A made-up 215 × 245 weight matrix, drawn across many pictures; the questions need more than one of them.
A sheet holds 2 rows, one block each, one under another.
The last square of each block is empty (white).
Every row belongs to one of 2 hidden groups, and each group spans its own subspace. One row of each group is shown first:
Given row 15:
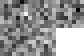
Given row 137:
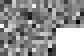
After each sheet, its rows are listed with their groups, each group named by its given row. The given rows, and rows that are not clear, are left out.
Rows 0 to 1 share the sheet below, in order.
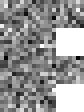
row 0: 15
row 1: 15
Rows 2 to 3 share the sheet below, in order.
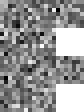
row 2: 15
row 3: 137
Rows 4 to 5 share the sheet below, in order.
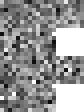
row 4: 15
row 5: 137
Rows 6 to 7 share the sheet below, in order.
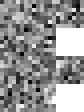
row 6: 15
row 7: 15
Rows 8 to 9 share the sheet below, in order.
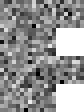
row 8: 137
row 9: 137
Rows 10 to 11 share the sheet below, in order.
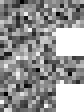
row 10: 15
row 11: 15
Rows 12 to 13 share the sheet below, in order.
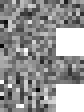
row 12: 137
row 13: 15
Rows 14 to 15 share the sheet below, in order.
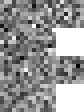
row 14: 137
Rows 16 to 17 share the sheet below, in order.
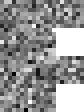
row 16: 137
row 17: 137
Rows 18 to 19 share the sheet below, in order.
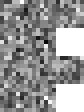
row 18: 15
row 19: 15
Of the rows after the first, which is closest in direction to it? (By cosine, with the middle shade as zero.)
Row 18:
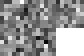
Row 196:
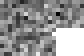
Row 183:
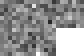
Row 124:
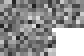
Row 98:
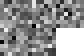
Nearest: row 98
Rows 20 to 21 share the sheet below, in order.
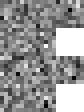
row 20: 15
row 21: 15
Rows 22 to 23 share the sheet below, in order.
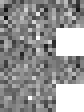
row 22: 15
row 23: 15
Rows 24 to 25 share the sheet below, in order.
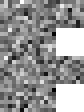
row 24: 15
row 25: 15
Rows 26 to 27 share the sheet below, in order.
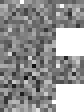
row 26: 15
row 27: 15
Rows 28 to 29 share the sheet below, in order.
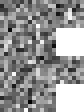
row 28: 15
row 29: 137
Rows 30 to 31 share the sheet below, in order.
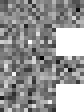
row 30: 15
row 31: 137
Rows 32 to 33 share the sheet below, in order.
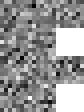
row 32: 137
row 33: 15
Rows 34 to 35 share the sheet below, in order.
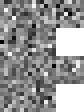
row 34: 137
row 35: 15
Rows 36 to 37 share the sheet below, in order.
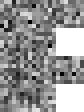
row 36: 137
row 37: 15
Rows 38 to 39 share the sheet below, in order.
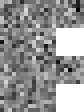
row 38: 15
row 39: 137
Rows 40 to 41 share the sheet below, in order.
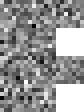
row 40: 137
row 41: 15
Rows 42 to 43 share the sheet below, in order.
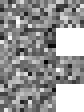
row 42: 15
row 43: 15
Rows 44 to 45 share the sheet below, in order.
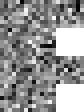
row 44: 15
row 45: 137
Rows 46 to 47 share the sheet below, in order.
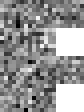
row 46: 15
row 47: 137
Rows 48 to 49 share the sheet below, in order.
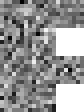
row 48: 15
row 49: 137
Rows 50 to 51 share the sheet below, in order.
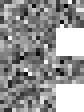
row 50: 15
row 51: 15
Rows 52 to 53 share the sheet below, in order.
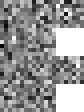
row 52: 137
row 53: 15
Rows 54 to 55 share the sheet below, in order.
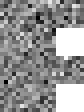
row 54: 137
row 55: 15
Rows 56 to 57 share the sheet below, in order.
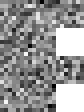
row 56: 137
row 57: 137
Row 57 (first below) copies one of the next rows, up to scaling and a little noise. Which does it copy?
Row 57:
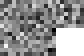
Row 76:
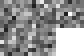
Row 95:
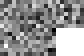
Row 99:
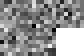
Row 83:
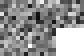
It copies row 95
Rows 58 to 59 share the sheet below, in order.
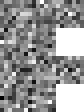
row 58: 137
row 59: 137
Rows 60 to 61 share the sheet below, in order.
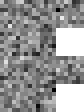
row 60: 15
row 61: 15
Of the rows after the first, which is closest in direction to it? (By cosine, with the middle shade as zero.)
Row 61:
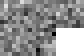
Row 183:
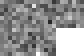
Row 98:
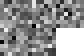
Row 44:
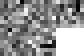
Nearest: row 98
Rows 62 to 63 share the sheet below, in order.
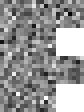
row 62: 137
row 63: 15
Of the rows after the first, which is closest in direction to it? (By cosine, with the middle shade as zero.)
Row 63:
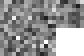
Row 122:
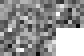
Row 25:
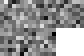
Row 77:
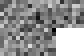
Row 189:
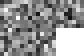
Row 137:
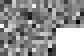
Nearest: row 25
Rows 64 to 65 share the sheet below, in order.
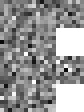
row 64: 137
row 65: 137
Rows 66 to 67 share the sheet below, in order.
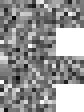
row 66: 137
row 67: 15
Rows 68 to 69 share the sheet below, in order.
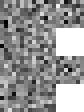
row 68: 137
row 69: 137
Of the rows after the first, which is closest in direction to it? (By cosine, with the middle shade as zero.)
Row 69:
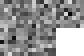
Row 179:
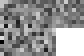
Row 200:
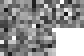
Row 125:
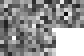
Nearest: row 179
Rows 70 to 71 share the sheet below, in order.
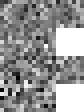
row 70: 15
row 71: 15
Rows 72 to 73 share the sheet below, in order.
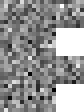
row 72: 15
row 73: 15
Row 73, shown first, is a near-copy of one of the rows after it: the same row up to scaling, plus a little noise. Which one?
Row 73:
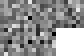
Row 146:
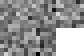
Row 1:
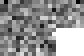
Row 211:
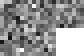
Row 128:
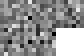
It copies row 128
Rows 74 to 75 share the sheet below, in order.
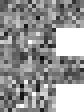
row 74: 15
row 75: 15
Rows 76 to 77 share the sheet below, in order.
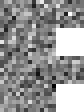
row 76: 137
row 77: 137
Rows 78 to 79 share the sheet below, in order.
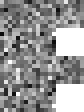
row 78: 15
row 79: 15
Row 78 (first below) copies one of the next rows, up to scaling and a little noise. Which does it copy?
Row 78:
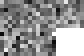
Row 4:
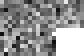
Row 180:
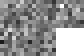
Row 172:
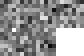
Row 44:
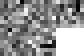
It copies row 4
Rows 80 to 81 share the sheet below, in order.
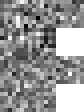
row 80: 15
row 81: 15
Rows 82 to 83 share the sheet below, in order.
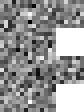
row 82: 137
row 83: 137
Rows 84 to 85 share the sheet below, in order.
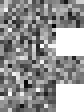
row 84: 15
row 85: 15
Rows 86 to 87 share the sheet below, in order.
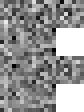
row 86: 137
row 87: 137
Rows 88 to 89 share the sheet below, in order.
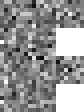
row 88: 137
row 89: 137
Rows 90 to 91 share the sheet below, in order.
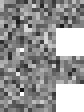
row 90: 15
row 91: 15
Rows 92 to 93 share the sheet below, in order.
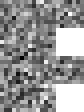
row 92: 137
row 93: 15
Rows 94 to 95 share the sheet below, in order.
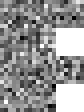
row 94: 15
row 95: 137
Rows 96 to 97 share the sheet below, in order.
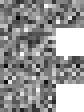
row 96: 15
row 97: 15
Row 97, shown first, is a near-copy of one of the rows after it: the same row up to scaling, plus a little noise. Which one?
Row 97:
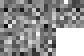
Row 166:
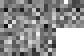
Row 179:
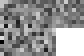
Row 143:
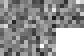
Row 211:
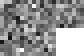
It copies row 166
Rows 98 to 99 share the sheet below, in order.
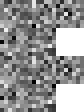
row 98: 137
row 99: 137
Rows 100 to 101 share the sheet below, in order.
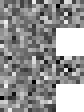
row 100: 137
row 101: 137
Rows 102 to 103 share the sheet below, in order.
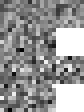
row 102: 15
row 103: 137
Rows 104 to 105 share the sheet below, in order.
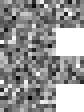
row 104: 137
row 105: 15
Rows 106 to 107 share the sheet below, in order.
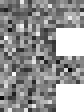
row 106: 15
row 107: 137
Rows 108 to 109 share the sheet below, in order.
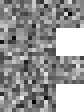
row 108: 137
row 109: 15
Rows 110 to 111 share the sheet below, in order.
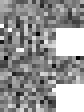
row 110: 15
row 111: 15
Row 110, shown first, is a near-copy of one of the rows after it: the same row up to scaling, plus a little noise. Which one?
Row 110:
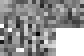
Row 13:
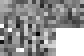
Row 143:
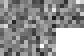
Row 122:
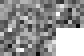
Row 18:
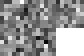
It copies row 13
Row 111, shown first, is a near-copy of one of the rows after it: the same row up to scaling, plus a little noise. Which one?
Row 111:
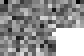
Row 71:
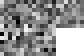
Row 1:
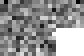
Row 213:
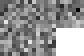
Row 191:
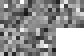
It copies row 1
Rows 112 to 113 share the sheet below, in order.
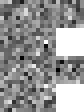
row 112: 15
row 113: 15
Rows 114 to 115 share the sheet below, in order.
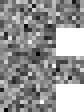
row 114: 15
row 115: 15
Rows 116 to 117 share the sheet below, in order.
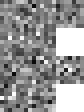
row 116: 15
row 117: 137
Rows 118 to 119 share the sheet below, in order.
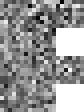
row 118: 137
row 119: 137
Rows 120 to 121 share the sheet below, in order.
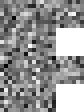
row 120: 137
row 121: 15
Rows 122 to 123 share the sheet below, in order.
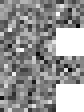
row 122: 15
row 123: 137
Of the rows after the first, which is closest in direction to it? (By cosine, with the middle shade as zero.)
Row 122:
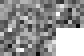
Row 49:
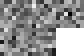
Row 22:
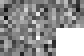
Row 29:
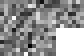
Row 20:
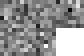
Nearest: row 20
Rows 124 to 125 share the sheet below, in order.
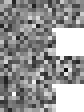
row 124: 137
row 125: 137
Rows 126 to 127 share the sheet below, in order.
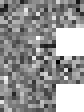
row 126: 15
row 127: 137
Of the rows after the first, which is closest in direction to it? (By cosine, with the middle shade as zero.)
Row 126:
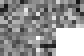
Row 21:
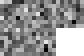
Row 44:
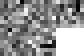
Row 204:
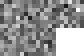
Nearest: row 44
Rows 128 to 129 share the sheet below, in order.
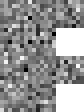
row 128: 15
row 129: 15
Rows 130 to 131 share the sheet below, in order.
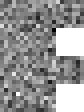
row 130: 137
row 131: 15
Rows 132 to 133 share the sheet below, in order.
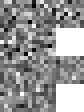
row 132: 137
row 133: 15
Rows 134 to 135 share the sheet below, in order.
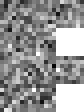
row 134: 15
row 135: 15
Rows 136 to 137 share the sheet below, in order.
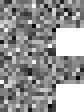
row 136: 137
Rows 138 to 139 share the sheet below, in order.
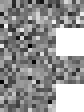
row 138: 137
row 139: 137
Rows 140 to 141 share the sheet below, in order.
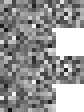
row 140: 137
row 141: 137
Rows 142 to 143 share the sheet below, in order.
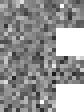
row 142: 15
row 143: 15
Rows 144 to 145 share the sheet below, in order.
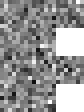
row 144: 15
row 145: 137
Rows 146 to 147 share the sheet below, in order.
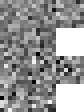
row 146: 15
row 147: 137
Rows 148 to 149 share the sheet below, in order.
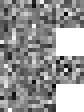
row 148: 137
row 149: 137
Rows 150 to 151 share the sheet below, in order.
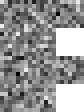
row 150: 15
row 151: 15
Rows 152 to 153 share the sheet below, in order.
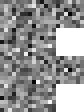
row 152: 137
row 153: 137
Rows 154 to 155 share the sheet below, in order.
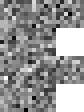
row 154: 137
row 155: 137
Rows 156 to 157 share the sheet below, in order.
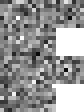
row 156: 15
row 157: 137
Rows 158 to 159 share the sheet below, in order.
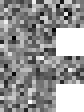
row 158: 137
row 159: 137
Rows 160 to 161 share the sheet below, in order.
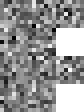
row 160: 137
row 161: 137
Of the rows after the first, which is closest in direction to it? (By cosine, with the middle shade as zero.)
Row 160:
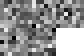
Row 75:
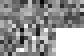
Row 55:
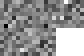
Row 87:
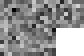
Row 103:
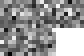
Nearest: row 87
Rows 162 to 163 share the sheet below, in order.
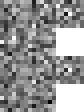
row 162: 137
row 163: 137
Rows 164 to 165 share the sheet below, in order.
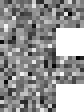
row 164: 137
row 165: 15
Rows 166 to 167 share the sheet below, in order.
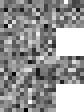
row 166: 15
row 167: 137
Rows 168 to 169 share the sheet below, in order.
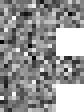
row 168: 137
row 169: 137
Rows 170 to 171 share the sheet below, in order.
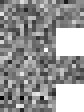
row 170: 15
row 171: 15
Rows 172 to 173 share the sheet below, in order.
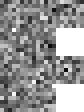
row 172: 15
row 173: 137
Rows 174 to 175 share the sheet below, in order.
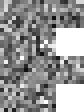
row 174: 15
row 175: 15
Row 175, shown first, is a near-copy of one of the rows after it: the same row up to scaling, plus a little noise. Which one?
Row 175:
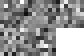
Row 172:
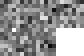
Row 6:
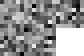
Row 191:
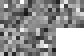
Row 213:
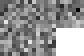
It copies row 191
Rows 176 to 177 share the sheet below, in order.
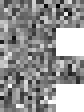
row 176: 137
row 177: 15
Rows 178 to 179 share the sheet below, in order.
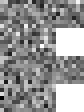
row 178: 15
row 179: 15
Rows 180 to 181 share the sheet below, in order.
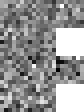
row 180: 15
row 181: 15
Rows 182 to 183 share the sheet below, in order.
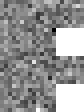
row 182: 137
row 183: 15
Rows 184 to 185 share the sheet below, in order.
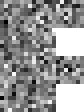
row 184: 137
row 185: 137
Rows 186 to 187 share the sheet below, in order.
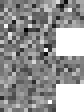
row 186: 15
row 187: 137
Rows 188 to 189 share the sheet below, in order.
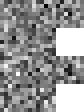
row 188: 137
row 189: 15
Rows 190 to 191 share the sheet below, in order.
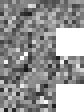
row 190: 137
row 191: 15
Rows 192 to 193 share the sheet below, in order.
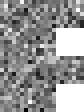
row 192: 15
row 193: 137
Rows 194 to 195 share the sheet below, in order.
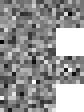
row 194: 137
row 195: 137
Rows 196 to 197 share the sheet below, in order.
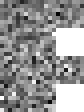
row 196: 15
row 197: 137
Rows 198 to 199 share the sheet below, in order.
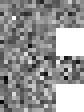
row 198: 137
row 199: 137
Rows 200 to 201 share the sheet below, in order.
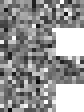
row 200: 137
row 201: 15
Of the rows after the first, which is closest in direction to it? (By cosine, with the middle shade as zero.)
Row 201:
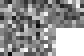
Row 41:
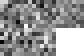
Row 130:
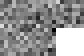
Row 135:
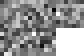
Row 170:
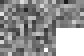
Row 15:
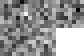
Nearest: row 41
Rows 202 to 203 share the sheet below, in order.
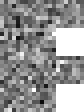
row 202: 15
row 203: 15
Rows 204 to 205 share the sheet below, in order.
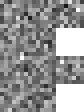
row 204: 15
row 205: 15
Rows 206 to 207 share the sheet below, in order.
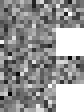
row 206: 137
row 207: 15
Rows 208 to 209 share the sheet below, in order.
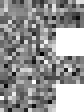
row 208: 15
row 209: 137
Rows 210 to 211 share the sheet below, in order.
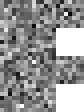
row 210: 137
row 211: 15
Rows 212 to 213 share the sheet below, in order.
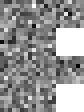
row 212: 137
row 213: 15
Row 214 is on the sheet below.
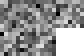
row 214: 15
